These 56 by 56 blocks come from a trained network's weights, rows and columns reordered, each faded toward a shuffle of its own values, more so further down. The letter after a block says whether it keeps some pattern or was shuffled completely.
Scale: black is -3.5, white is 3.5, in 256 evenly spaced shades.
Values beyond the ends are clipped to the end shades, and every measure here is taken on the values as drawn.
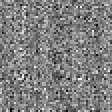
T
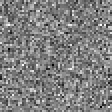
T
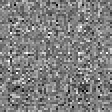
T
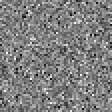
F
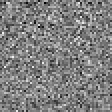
T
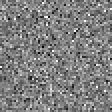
F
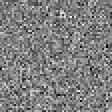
T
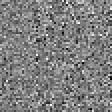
T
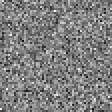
F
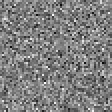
F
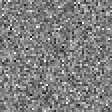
F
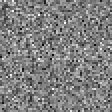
F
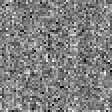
T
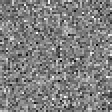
F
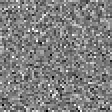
F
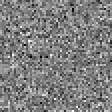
T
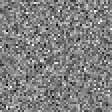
F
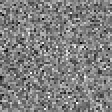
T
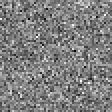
F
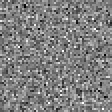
F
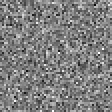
F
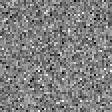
F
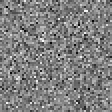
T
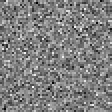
F
